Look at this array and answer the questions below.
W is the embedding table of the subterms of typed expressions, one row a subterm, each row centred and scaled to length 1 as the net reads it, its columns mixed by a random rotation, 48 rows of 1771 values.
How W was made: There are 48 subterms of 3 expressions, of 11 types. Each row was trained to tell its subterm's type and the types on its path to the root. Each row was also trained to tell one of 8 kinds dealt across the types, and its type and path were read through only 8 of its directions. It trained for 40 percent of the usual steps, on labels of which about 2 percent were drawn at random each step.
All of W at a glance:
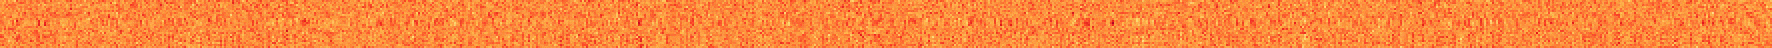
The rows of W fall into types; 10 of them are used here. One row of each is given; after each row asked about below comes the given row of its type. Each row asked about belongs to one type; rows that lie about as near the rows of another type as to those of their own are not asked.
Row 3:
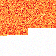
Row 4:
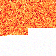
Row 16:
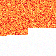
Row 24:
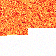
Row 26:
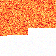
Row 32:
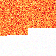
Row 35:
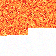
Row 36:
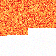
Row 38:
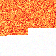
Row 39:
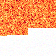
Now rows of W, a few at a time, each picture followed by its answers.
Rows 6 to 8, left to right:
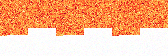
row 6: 4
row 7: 3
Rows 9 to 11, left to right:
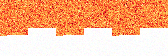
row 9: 26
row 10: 4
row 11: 36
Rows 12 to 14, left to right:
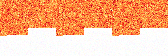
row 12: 35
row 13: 35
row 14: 16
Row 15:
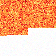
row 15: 35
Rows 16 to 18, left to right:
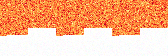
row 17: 35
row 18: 26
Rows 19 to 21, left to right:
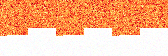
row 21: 39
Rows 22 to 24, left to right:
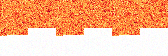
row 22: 24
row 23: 39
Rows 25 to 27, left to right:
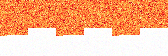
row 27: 4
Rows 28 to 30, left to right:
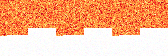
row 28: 4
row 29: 38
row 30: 26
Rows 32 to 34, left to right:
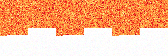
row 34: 39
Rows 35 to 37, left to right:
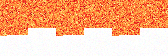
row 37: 39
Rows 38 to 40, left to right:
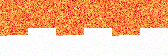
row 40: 36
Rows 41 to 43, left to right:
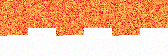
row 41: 39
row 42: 35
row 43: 16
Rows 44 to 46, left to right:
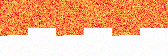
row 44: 24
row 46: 26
